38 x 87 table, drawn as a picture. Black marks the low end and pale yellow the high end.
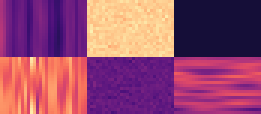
It is made of 2 by 3 panels. Panel 1,1: low, streaked downward. Panel 1,2: very high, fine-grained, faint in contrast. Panel 1,3: very low, flat. Panel 2,1: high, streaked downward. Panel 2,2: low, fine-grained, faint in contrast. Panel 2,3: middling, streaked across.
